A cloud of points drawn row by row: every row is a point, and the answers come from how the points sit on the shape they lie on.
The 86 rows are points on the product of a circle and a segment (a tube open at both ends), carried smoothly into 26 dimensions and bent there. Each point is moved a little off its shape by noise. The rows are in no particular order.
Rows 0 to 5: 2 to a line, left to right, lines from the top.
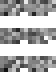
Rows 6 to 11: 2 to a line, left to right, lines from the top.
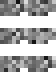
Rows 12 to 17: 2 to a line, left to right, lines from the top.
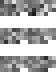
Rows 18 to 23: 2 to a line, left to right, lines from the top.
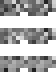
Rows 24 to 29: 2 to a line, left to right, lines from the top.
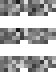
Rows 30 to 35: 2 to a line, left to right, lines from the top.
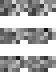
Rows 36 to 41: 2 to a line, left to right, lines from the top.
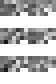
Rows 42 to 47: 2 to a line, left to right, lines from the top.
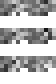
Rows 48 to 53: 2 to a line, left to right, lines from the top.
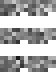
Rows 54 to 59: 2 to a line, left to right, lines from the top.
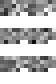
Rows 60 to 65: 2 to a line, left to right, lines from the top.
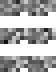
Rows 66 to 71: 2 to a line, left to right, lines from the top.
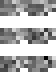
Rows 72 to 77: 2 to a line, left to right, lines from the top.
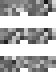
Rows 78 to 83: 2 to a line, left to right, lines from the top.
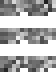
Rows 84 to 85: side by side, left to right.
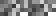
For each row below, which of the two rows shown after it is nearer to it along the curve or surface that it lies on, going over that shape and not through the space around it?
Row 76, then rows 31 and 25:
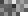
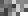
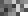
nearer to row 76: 25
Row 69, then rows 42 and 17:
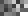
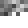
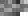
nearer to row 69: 42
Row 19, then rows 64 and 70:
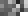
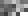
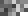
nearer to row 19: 70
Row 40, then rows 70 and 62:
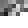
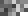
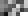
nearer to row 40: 62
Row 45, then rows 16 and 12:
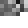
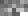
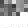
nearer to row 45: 12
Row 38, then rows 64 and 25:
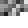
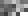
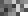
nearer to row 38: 25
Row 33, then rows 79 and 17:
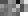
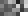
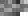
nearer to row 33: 79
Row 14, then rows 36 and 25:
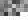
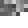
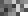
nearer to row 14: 36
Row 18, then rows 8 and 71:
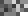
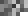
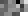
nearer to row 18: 8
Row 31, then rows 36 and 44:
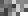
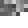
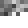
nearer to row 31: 44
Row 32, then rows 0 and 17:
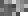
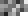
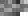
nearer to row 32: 0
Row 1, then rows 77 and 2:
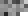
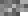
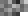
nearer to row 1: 2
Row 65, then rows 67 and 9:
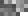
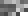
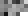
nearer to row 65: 67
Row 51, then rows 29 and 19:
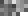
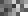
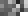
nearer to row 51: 29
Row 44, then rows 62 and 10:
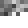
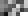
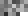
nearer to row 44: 62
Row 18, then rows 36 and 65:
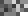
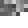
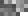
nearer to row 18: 36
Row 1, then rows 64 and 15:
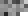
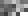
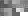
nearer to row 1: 15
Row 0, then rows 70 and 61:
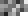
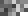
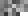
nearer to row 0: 70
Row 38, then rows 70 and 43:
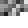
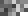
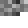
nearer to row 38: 70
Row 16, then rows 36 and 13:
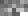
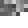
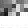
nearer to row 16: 36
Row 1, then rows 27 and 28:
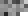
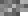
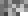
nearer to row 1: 28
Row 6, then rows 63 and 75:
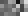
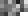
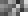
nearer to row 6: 63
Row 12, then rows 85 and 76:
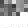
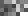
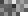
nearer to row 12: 76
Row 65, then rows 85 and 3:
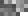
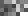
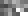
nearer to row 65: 3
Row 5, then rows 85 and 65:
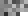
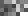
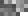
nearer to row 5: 65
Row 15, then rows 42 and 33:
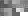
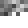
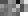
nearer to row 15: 42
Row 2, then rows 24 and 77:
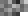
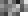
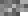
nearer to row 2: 77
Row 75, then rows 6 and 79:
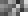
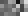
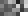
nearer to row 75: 79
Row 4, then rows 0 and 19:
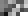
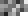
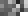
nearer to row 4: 0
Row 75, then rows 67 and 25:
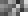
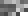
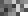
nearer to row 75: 25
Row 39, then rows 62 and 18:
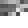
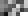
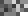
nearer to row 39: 18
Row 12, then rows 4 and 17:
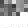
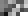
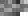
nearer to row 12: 4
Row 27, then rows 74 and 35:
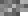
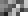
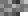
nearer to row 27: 35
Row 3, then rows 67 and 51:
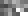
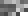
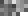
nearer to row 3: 51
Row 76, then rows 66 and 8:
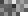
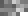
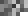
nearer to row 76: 66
